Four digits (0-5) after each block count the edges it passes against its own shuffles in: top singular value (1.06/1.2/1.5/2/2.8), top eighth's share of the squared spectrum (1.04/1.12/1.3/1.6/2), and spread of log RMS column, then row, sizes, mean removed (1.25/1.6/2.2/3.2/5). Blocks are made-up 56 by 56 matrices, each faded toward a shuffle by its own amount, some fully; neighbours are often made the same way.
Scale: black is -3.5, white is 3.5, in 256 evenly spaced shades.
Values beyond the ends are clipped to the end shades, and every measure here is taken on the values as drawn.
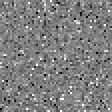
2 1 0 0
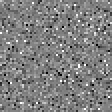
1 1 0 0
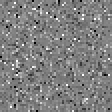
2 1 0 0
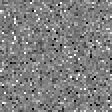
0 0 0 0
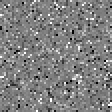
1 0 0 0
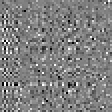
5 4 3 3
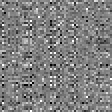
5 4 3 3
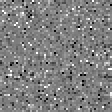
1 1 0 0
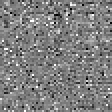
3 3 1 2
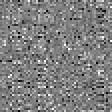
4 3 2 2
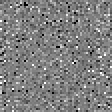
3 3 1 1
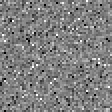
0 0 0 0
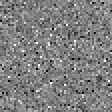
0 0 0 0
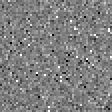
0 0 0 0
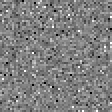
0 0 0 0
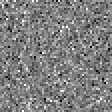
0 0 0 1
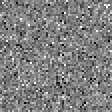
0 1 1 0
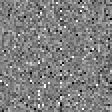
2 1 1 0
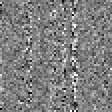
2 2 3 0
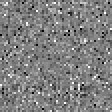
3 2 0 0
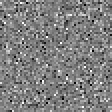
3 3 1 1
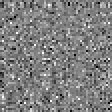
4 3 1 2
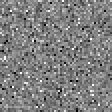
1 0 0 0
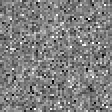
2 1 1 0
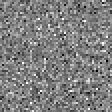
2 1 0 0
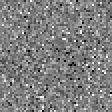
1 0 0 0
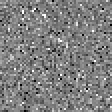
1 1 0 0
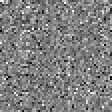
3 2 1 0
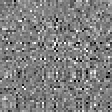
4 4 2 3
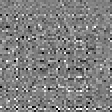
4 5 2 3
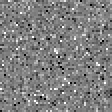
1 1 0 0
